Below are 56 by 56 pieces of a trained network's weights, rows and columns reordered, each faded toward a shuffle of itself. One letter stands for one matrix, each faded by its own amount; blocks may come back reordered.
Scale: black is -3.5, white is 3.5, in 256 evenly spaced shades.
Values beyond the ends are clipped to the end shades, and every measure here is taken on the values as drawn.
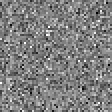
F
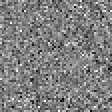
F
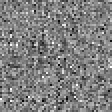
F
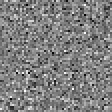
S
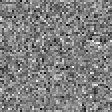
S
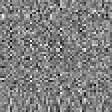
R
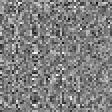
R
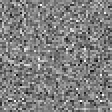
S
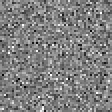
F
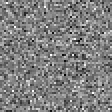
S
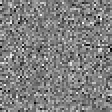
S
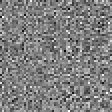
R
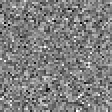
F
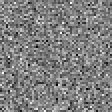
S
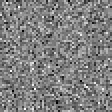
F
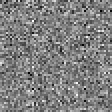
S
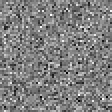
S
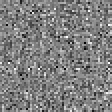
S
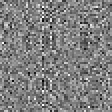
R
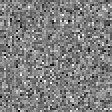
F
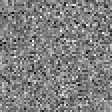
F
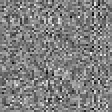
R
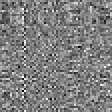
R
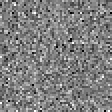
F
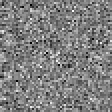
S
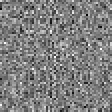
R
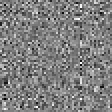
R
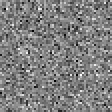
F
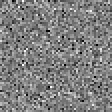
F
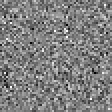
S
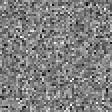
F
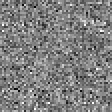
S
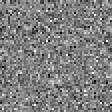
S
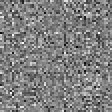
R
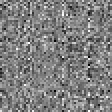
R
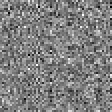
R
